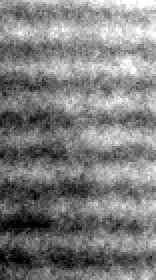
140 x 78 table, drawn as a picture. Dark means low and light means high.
Stripes: horizontal, repeating 8 times. Slope: up to the top right. Histogram: bell-shaped. Ninth with the highest average: top right.
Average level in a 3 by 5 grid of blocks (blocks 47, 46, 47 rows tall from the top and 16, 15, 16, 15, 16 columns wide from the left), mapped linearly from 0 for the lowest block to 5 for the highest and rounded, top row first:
33455 / 12344 / 01123
